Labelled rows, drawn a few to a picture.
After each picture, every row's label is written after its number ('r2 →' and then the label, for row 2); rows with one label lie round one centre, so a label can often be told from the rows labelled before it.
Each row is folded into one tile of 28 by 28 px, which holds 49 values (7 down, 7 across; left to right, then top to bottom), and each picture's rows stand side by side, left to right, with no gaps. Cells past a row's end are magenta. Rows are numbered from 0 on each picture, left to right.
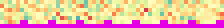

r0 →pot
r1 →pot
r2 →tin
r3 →tin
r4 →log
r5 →log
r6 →tin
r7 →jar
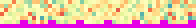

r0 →log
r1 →tin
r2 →log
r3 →log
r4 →log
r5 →pot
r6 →tin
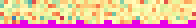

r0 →tin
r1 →tin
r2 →tin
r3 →jar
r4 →pot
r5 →jar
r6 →jar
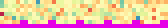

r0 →tin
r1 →pot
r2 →log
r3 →log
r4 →pot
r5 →jar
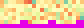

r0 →jar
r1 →jar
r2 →pot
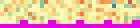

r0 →log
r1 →tin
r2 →jar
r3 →jar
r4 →tin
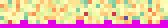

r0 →pot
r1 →log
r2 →log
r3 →tin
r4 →tin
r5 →pot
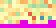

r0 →jar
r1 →tin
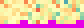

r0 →jar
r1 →pot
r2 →pot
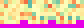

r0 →jar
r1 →tin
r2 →tin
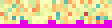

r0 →tin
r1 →log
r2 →pot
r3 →tin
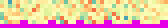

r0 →pot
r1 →log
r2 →pot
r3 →pot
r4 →tin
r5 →jar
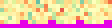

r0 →jar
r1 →pot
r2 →log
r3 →jar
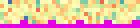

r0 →pot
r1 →pot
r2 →log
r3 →tin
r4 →pot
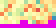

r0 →log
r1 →pot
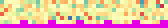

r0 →log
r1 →pot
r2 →tin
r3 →tin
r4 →jar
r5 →tin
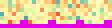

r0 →pot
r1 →jar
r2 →tin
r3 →log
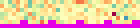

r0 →pot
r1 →tin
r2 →jar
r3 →jar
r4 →tin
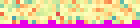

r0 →tin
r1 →log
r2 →tin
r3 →jar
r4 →pot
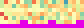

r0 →tin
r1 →tin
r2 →pot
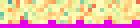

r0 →pot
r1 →jar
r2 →log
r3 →log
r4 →jar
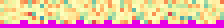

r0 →jar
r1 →tin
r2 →pot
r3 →pot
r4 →pot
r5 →pot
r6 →tin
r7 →pot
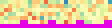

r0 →log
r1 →tin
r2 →pot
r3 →log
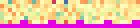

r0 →pot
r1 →jar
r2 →pot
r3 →jar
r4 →jar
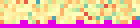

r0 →jar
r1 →pot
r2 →log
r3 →tin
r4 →pot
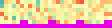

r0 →tin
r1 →pot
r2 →jar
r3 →jar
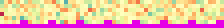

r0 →tin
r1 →jar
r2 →pot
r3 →log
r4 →jar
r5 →log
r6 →jar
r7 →log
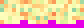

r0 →jar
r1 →jar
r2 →log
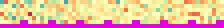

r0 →tin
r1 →tin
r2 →pot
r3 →jar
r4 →jar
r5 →log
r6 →jar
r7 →tin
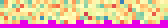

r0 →tin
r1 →tin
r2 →pot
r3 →tin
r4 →pot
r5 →pot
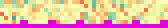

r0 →tin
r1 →log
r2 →jar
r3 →pot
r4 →pot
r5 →log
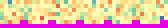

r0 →pot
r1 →jar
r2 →pot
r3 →pot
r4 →log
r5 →tin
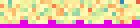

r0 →pot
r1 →log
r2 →log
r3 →log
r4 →pot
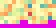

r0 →log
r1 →tin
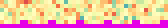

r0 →jar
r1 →jar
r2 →pot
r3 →jar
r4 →tin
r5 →log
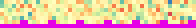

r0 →tin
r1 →pot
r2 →jar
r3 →log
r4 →pot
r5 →pot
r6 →tin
